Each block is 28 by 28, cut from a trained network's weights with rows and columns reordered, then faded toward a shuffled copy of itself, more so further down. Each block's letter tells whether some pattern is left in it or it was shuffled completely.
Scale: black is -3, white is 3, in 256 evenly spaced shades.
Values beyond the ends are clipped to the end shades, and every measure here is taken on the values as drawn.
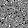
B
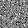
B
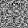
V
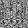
V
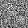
V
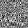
V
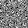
B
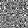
V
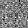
V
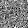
B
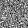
B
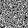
B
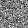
B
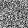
B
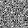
V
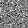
V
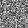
V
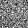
B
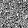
B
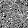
B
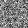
B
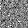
B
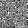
V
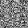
V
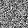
B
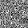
V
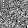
B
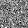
B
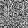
V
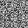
V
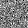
B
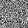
V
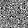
V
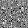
V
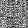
V
